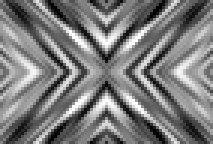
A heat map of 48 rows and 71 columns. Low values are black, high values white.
Odd rows or columns: none. Slope: none. Mirror symmetry: left to right and top to bottom.
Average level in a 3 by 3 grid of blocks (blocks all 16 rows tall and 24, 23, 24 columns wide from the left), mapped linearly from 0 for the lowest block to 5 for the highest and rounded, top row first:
030
525
030
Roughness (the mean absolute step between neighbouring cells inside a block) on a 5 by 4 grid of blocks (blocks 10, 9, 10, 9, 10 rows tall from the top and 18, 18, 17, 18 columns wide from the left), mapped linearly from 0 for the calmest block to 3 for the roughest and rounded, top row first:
1 1 1 1 | 0 3 3 0 | 0 3 3 0 | 0 3 3 0 | 1 1 1 1
